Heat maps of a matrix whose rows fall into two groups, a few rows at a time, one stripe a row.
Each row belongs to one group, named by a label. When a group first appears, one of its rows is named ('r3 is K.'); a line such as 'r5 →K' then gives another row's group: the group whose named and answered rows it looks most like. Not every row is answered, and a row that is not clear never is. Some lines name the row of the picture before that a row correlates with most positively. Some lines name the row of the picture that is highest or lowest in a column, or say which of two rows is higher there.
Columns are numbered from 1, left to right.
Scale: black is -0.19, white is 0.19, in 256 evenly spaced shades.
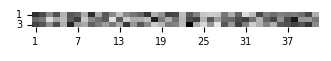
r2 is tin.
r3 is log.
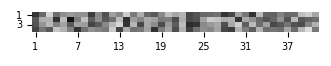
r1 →tin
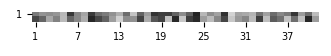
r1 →log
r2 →log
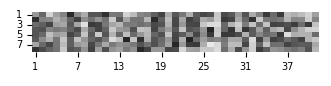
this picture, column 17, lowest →8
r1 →tin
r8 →log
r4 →tin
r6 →log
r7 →log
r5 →tin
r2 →tin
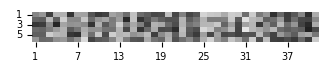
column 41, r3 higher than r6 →No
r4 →log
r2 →log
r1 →log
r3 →log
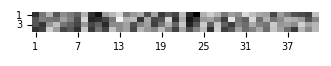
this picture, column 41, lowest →2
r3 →tin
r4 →tin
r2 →log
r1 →log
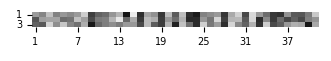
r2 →log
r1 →log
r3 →log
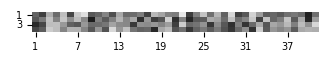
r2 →log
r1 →log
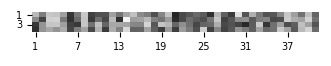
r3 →tin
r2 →tin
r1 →tin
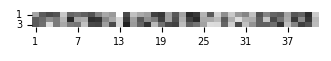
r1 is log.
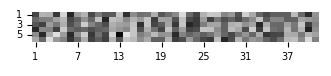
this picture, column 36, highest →2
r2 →tin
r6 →tin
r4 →log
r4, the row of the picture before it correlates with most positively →2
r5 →tin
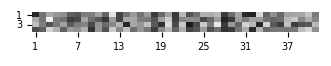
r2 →tin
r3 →log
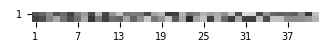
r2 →tin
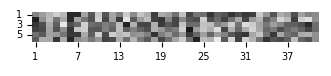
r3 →log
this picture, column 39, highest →2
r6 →log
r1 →tin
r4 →log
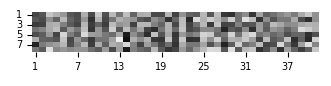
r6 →log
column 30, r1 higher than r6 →No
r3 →tin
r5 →log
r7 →tin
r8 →log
